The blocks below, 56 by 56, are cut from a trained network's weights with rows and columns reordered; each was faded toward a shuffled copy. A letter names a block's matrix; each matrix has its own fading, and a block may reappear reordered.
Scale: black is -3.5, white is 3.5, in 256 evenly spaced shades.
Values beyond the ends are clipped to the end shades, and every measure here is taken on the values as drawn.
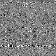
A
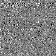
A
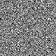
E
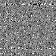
A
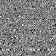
A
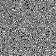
A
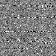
A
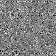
A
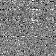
A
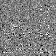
A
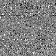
A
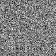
E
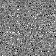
A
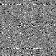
A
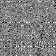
A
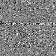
A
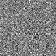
E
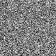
E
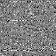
A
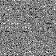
A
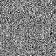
E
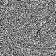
E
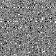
A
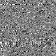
A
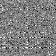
A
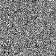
E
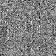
E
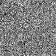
E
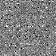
A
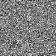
E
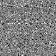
A
